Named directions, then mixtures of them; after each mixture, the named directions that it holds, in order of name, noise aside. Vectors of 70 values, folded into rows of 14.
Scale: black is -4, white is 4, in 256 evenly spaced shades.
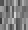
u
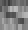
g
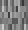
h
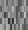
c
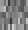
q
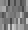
q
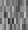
c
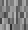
c, u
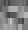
g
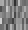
u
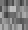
c, g, h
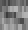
g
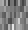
q, u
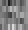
g, q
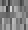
g, q, u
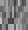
q, u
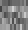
c, g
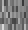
h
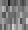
g, q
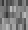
c, g, u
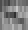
g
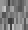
c, q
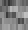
g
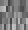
q, u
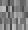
h, q, u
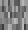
h
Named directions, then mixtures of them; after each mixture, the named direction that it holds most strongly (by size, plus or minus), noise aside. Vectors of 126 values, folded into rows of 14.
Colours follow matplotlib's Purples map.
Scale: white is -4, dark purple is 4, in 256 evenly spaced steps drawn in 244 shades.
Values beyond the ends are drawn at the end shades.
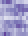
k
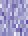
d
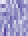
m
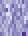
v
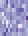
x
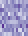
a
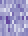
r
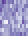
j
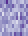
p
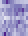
k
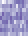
j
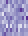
x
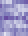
k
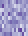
a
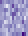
v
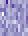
x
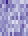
p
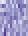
m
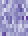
r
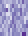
v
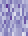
v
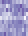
k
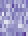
v
